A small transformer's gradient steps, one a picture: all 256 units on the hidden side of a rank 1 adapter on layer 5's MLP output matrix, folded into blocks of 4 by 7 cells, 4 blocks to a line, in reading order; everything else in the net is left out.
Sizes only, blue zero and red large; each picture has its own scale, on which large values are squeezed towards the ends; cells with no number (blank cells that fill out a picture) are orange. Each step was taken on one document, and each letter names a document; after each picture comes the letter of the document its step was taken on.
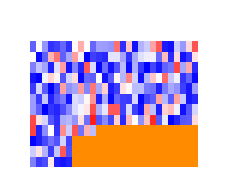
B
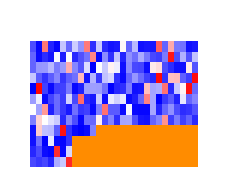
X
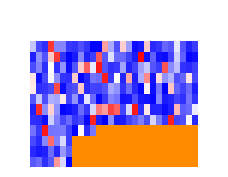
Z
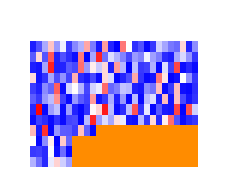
Z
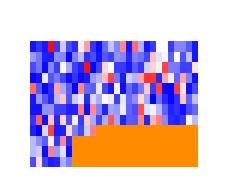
B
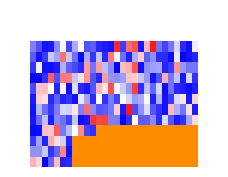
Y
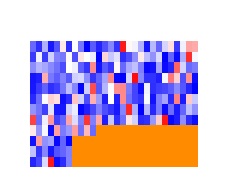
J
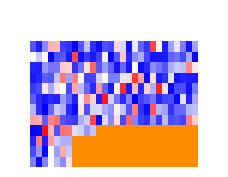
B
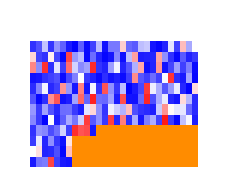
J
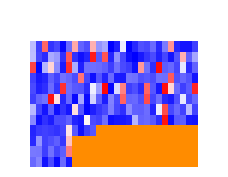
J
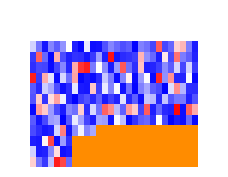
Z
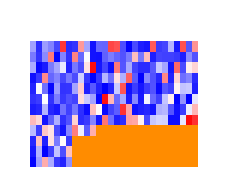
B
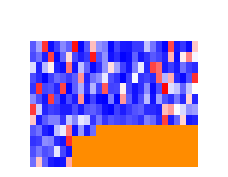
J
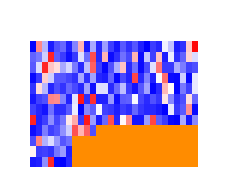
J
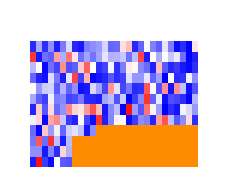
Y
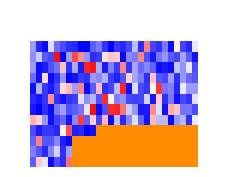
B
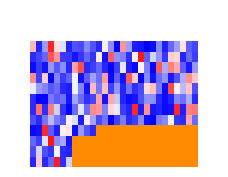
Z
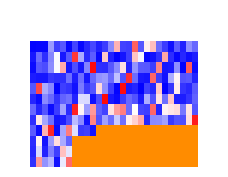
B
